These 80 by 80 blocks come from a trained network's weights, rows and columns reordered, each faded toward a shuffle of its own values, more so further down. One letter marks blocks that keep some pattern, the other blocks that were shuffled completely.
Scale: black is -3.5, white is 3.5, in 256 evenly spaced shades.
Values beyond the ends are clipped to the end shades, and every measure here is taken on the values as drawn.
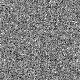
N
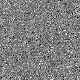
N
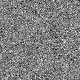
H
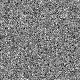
N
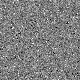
H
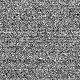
N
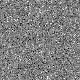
H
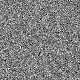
H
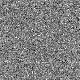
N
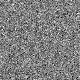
N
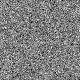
H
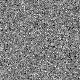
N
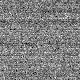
N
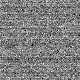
N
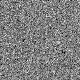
N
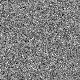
H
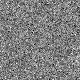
H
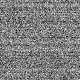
N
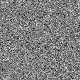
H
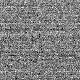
N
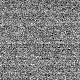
N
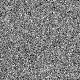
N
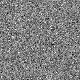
H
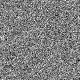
H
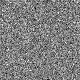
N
